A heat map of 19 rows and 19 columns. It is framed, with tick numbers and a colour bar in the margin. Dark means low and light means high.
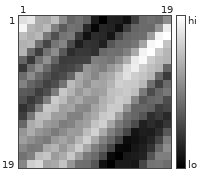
There are no lone odd cells. The grain runs diagonally up to the right. No overall slope runs across the table. Neither half mirrors the other.
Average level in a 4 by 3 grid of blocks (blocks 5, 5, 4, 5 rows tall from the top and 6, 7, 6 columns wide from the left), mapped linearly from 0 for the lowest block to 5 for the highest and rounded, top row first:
4 0 4 | 2 4 5 | 4 5 1 | 4 3 0
